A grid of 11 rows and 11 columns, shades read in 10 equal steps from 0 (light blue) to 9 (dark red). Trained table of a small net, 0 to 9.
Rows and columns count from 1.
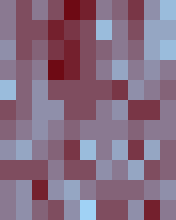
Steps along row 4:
up down up down down down down up down up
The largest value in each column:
6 6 8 9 9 8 6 7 7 8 5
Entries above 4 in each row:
6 6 7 4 7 6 3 4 7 4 5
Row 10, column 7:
5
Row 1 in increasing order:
1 3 4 4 4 5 6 6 7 8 9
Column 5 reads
9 7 8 8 6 6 5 7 6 2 3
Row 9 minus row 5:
5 1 3 -2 0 0 -3 -3 -1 2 0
